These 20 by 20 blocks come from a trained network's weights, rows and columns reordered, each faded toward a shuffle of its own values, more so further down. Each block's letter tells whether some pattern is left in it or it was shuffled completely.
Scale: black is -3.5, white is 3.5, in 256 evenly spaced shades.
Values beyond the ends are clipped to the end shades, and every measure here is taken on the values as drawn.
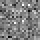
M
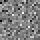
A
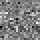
M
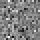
M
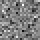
A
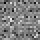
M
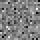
A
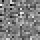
M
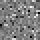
A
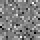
A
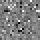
A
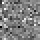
M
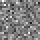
A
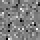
A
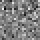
M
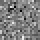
A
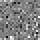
A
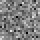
A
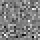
M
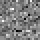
A
